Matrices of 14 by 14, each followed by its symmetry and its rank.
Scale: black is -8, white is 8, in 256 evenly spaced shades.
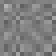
symmetric, rank two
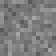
symmetric, full rank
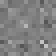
symmetric, rank three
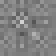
symmetric, rank three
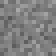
antisymmetric, full rank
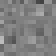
antisymmetric, rank two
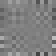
antisymmetric, rank two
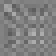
symmetric, rank two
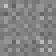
symmetric, rank three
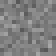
antisymmetric, full rank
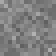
symmetric, full rank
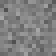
neither, full rank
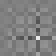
symmetric, rank two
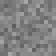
neither, full rank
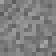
symmetric, full rank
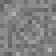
symmetric, full rank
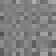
antisymmetric, rank two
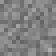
symmetric, full rank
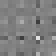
symmetric, rank two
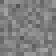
neither, full rank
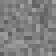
antisymmetric, full rank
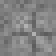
symmetric, rank three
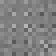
symmetric, rank three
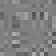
antisymmetric, rank two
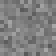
antisymmetric, full rank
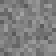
neither, full rank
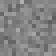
neither, full rank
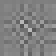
symmetric, rank two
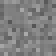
antisymmetric, full rank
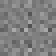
antisymmetric, rank two
